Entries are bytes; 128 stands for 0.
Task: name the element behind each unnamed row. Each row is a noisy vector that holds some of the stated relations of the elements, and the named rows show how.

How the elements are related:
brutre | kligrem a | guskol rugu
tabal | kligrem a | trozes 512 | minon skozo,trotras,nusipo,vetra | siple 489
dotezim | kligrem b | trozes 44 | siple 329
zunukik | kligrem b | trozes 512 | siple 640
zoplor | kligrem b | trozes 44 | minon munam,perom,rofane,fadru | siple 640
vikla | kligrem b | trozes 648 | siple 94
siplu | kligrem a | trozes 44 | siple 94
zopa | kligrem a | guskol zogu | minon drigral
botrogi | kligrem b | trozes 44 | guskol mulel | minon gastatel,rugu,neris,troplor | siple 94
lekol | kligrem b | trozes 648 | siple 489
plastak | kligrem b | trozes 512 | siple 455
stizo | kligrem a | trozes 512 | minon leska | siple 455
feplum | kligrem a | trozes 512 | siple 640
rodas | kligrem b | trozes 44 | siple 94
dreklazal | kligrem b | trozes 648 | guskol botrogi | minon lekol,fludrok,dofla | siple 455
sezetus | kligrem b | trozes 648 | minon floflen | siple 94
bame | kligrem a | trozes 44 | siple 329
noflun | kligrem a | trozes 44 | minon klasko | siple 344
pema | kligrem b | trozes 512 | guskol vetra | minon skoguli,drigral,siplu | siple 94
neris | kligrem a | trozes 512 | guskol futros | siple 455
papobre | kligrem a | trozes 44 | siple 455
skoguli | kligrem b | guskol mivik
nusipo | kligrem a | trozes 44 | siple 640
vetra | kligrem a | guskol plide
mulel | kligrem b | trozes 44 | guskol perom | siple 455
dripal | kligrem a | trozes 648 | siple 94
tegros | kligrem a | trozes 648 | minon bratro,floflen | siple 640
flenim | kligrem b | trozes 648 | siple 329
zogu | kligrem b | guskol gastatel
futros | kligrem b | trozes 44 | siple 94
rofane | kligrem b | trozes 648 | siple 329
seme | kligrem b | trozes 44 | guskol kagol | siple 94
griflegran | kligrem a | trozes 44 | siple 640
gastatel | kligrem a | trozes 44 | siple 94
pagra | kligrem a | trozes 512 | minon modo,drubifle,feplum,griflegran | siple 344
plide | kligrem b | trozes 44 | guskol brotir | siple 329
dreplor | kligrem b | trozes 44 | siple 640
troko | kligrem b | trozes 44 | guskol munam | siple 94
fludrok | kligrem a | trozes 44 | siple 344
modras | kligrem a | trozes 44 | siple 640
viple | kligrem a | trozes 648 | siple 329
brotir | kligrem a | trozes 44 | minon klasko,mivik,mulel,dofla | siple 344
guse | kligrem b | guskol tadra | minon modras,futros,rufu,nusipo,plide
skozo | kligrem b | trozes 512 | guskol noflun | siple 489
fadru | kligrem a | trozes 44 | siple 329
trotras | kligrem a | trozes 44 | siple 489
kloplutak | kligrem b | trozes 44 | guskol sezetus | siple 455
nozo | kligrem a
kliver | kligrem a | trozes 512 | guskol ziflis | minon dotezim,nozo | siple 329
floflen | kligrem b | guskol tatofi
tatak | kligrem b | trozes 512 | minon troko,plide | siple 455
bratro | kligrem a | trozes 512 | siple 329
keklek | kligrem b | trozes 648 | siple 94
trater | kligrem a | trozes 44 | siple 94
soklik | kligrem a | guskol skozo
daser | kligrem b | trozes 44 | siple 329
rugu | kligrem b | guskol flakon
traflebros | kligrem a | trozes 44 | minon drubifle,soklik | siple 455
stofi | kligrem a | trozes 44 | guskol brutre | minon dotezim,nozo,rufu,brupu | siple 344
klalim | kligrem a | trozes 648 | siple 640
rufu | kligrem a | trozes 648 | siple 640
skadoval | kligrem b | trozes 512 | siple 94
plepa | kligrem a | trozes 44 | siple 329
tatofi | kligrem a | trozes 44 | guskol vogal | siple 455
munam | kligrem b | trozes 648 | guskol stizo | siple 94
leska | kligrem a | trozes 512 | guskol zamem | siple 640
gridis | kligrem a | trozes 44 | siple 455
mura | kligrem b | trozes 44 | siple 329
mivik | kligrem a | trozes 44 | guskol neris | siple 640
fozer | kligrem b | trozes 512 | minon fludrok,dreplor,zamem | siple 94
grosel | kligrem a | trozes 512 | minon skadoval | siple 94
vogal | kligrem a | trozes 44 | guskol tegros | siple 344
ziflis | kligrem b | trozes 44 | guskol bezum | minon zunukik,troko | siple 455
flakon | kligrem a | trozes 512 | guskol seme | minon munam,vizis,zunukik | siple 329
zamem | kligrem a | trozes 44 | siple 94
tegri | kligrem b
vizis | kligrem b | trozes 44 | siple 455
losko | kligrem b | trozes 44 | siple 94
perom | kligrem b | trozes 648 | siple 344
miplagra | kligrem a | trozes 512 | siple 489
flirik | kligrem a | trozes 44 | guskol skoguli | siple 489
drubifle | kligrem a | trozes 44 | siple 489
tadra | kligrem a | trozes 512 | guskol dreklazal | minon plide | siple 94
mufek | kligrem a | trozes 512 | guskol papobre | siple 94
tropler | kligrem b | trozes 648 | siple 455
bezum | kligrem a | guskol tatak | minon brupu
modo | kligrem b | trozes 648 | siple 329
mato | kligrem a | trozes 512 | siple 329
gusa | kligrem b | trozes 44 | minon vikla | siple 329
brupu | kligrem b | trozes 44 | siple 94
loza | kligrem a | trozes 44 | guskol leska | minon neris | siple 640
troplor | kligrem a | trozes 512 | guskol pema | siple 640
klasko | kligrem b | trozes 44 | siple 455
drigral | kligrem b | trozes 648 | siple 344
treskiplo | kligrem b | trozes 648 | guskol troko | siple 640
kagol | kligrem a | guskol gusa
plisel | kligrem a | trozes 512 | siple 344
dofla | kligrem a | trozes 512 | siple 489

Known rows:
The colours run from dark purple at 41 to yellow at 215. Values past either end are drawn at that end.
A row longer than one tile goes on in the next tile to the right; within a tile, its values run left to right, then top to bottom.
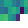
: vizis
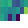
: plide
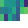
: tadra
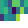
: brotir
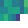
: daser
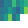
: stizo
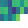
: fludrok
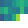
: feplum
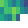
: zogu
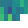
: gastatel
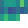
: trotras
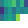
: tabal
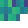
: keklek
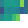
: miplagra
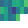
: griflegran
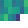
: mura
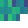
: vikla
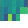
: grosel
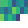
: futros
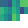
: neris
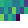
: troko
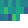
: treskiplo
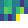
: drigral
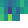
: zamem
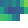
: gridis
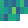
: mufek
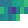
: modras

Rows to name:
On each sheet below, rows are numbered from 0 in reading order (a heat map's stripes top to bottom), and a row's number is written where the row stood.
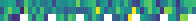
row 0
ziflis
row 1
munam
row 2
flirik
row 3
skadoval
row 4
zopa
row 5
tatak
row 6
mivik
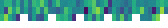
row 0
dotezim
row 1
zoplor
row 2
dreklazal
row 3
skozo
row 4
siplu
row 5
rufu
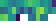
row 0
mulel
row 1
fozer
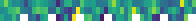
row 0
tegri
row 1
zunukik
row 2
tegros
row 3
kloplutak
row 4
bezum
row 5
botrogi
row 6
loza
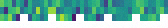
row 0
brupu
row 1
kliver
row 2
klasko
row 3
gusa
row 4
mato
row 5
nozo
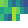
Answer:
skoguli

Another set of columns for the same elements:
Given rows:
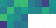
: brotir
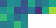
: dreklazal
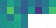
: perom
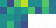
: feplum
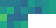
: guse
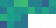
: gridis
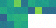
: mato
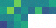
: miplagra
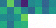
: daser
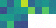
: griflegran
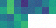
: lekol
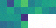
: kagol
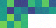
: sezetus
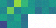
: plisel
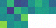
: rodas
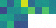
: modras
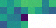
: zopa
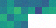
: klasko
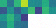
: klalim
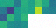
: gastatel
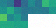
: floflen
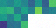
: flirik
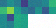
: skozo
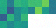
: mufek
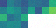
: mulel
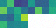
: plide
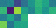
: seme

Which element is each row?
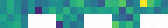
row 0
tropler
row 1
vogal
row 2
pema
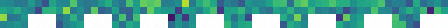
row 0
ziflis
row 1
dofla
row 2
tadra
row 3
grosel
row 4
rugu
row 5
neris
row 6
dripal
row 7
dreplor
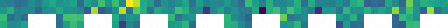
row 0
zogu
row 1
bratro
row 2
stizo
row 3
plastak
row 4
treskiplo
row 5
tatak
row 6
fludrok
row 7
flakon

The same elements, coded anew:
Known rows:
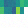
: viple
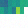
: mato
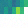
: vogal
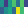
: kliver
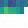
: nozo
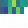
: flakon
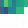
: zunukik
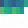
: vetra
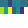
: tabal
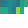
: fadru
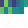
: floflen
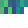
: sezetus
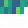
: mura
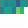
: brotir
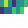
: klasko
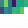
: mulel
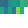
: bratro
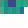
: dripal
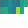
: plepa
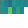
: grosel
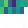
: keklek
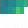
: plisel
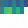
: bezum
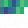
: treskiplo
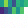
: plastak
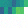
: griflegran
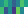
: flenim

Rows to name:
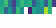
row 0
perom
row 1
stofi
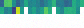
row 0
plide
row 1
fludrok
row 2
mufek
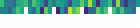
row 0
klalim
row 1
gusa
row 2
tatofi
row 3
kloplutak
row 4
tegri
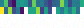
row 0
lekol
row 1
guse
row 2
troko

